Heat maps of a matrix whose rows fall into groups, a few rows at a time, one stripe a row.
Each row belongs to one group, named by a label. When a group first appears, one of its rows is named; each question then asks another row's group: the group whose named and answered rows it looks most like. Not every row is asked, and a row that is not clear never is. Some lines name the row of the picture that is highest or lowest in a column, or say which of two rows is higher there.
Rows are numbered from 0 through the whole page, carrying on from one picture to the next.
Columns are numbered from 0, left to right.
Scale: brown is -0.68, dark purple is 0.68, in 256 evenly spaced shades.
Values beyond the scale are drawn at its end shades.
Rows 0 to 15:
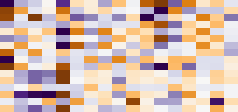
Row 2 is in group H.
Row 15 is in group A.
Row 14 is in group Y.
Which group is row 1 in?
H
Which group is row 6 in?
Y
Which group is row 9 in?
H
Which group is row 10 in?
A
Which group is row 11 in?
A
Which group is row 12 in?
H
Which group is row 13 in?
A
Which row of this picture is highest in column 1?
13
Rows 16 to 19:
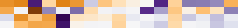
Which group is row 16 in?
H
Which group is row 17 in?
H
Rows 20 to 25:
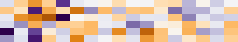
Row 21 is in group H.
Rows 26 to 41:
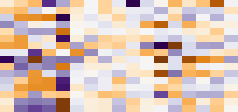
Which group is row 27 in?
H
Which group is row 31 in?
Y
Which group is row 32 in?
H
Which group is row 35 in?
A
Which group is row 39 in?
H
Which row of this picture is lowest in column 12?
32
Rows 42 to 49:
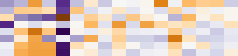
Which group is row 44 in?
A
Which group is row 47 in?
H
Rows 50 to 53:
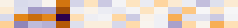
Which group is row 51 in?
A
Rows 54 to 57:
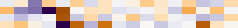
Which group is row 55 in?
A
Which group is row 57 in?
Y
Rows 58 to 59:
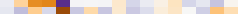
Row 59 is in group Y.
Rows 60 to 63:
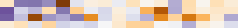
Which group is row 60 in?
A
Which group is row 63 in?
Y
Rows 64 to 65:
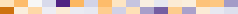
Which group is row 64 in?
Y
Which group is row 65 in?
H
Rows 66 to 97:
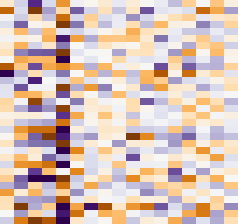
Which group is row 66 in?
A
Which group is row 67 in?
H
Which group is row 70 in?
Y
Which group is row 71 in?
Y
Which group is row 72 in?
Y
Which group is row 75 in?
H
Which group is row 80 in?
H
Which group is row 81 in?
A
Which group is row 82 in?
Y
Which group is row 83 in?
A
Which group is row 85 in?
Y
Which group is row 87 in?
Y
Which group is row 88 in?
Y
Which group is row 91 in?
A
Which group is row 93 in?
H
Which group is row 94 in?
A
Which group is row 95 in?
Y
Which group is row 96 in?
Y
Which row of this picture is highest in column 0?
76
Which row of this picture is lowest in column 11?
76
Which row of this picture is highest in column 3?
91
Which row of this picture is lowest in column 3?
85
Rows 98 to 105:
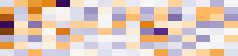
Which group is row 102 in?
H
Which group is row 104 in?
H
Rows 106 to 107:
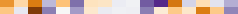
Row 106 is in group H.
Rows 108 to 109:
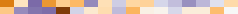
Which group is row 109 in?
A
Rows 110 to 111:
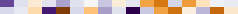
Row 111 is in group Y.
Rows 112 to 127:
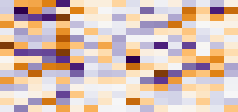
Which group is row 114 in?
A
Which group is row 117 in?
A
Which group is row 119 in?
A
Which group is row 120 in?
Y
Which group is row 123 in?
H
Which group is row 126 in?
Y
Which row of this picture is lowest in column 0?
118
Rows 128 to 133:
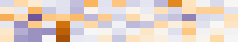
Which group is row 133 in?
A
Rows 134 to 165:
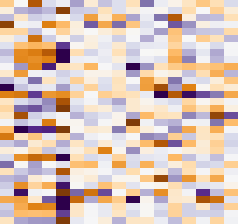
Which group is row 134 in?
H
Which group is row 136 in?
H
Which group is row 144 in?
Y
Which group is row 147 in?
H
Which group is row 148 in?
A
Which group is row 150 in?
Y
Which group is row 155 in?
Y
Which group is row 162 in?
Y
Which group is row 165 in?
A
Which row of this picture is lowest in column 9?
151
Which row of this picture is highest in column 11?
147
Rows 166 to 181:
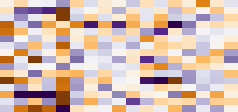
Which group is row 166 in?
Y
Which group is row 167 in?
A
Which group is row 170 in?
H
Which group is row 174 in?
H
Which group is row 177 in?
H
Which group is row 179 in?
A
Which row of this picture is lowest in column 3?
181
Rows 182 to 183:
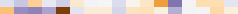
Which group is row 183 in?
A
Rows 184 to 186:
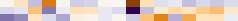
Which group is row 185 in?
Y
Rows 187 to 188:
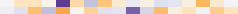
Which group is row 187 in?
Y
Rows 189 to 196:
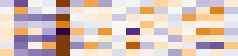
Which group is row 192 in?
A
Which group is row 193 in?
Y
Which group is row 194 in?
A
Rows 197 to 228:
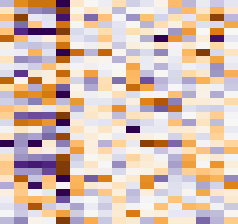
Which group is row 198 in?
A
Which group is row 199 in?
Y
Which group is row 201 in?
A
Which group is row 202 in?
H
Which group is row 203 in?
A
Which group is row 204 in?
Y
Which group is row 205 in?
A
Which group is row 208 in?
H
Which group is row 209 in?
Y
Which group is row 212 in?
H
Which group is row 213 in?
A
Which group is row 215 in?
Y
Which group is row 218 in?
Y
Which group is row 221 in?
A
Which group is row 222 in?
Y
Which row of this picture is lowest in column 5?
204
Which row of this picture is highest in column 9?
215
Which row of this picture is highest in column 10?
208
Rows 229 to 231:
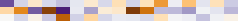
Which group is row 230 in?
Y
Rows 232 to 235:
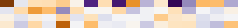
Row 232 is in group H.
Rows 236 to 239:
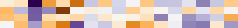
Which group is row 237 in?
A
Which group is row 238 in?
H
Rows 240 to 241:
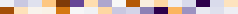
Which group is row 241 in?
H
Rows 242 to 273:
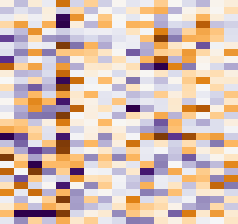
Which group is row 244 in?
Y
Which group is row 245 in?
Y
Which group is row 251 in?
H
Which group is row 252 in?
A
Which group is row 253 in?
Y
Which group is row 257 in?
Y
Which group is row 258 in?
A
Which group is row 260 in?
H
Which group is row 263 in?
A
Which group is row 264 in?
H
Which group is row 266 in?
H
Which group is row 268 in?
Y
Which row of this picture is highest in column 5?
266
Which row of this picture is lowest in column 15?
268
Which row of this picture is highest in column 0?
261
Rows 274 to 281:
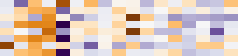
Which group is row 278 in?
Y
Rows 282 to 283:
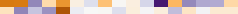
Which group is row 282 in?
H
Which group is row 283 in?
A
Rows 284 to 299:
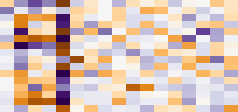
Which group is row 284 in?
A
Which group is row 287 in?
Y
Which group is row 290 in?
A
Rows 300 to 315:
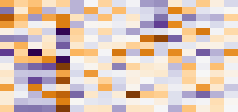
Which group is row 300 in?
H
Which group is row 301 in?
H
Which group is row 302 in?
H
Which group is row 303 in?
H
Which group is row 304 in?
Y
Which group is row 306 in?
Y
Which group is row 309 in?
A
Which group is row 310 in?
A
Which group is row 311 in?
A
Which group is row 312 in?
H
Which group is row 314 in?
A
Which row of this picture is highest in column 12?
305
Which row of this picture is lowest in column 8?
307
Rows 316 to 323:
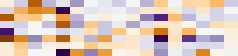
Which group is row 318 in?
H
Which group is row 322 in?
H
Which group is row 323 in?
Y
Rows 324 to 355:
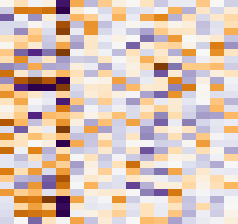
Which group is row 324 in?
Y
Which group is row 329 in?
H
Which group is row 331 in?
A
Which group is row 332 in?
Y
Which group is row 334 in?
H
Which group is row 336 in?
A
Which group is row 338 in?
Y
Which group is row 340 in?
H
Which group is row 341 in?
H
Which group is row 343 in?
H
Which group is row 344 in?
Y
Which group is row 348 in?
H
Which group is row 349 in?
A
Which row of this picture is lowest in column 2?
335
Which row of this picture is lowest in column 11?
333
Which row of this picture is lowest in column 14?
344
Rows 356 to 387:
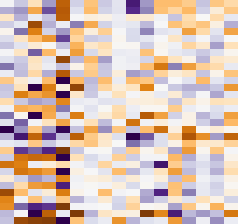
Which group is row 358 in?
A
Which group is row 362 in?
Y
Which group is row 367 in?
Y
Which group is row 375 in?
Y
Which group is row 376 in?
Y
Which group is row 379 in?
H
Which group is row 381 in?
A
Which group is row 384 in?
H
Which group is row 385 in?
A
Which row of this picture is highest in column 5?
359
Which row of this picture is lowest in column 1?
387
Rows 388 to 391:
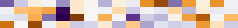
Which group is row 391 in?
H
